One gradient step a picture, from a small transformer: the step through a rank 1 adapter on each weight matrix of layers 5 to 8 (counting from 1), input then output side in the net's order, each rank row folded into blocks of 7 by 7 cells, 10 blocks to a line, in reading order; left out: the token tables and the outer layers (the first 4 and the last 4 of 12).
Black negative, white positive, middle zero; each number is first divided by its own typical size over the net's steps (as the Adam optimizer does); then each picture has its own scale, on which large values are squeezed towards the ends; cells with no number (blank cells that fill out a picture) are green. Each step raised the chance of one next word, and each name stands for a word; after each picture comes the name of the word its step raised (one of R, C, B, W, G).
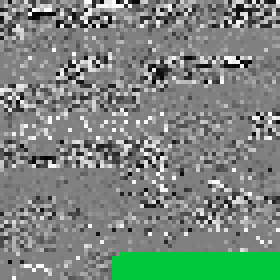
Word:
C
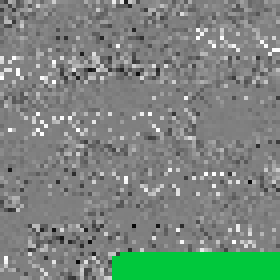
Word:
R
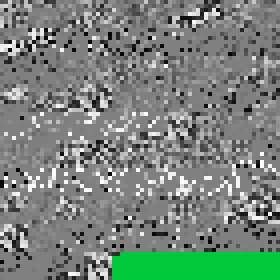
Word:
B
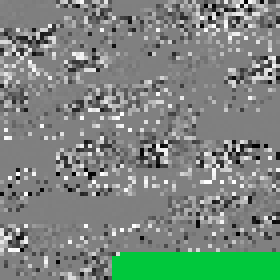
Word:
R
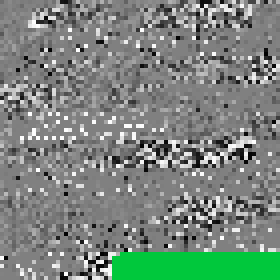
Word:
C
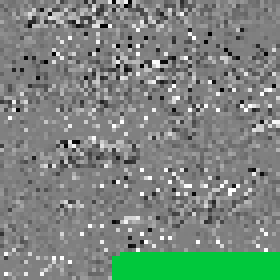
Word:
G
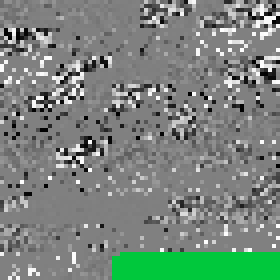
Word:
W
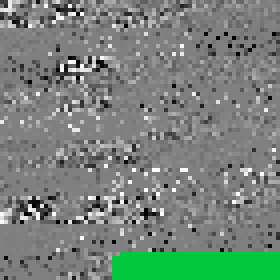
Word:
G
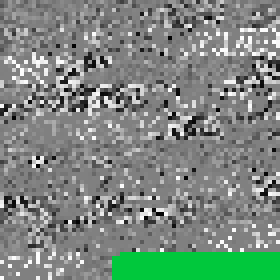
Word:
W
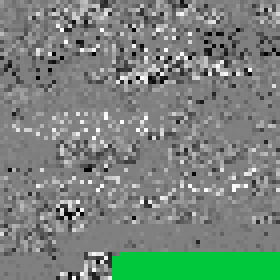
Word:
G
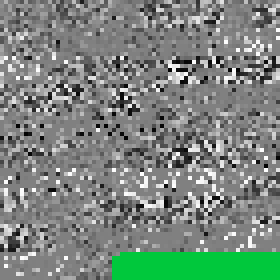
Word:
W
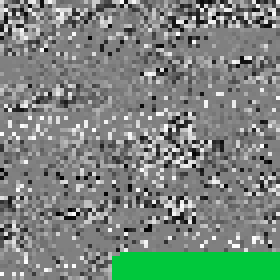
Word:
C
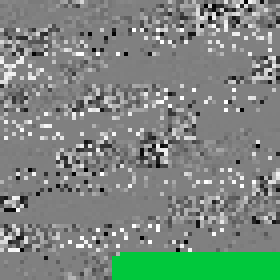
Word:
R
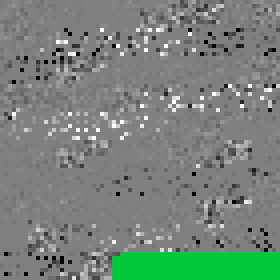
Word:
G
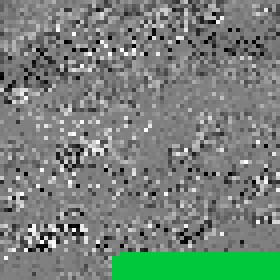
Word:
G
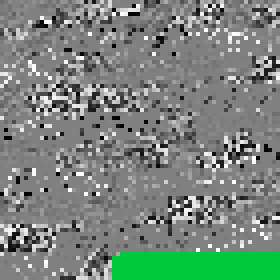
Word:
W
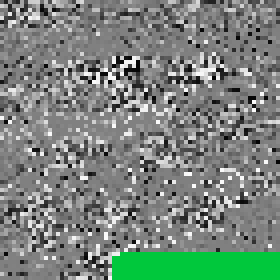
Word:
C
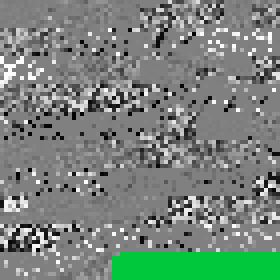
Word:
W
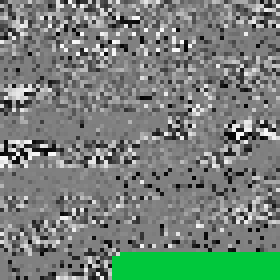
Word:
B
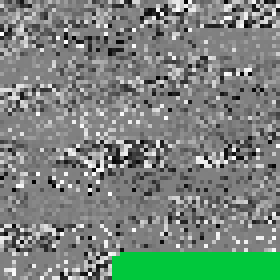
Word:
C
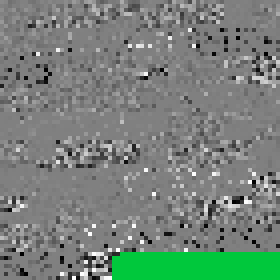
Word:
G
